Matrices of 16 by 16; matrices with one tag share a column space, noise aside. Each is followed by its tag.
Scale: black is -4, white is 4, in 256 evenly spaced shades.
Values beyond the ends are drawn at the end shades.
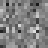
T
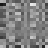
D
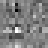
T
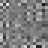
D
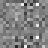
D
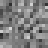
T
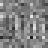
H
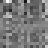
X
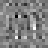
H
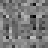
H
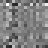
D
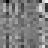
X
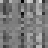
X
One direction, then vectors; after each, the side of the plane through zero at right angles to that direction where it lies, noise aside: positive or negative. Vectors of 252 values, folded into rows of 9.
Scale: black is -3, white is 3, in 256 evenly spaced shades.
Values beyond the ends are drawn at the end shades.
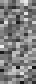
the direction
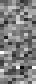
negative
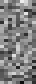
positive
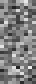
positive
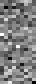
positive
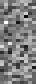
positive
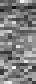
positive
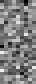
negative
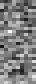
negative
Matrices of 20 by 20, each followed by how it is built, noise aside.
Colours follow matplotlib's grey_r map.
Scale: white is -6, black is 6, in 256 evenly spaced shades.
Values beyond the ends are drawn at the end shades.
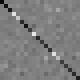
diagonal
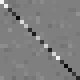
diagonal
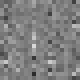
uneven columns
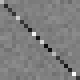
diagonal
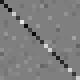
diagonal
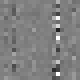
uneven columns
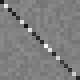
diagonal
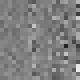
uneven columns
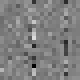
uneven columns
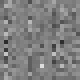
uneven columns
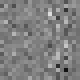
uneven columns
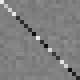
diagonal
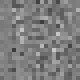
uneven columns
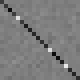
diagonal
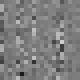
uneven columns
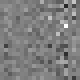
uneven columns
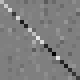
diagonal
